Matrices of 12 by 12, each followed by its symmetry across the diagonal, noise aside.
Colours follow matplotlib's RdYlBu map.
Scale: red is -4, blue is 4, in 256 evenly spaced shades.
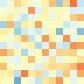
neither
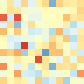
neither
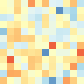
antisymmetric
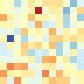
antisymmetric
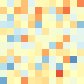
antisymmetric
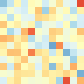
neither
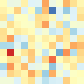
antisymmetric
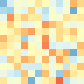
neither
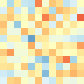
neither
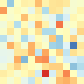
antisymmetric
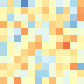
neither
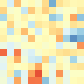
antisymmetric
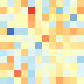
antisymmetric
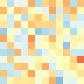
antisymmetric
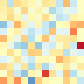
neither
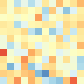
neither
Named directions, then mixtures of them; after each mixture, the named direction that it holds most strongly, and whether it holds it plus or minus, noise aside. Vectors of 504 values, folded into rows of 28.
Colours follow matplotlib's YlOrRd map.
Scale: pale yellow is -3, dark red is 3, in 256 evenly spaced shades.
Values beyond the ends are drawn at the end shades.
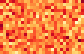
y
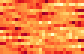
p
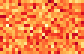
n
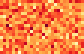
n, minus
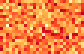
n, plus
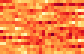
p, minus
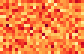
n, minus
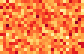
y, minus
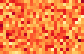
y, plus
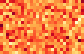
y, plus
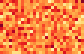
y, plus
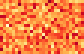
n, plus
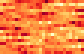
p, plus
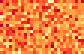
n, minus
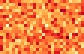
n, plus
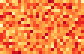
y, minus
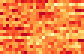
p, plus
